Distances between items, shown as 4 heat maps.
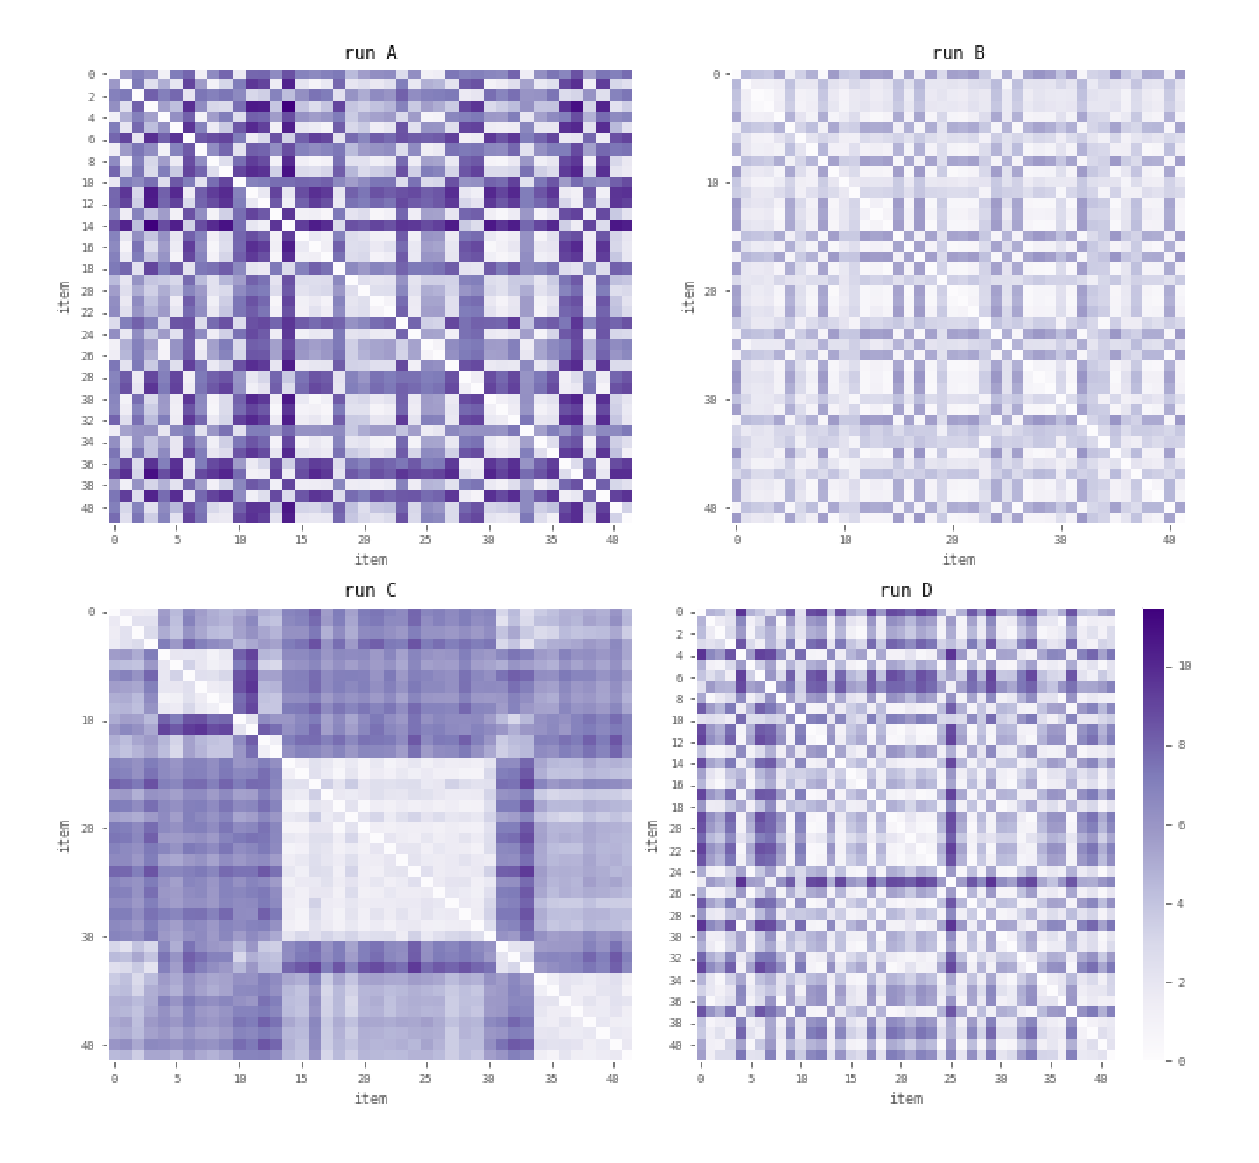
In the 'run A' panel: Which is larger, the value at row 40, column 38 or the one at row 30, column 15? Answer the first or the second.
the first
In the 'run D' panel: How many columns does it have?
42
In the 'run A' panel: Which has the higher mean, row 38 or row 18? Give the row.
18
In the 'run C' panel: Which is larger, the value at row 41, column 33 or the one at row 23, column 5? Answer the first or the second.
the first
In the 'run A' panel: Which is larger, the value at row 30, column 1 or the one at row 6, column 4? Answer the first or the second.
the second
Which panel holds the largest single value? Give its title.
run A
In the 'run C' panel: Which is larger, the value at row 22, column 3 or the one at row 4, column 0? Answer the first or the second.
the first
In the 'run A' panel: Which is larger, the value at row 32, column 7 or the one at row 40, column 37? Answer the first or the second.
the second
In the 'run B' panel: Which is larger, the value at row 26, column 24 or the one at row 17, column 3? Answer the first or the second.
the second
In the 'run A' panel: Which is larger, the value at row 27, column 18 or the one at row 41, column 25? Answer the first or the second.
the first
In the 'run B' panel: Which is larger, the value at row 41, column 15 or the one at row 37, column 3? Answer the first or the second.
the first
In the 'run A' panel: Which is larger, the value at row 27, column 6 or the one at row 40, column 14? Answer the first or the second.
the second
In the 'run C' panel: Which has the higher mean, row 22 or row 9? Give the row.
9
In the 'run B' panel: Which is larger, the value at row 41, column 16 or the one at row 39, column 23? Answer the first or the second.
the second
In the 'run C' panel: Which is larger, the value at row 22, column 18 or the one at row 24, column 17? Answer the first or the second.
the second
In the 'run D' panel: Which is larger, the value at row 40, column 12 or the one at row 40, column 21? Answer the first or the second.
the first
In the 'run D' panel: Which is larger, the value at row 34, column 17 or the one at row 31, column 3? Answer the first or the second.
the first
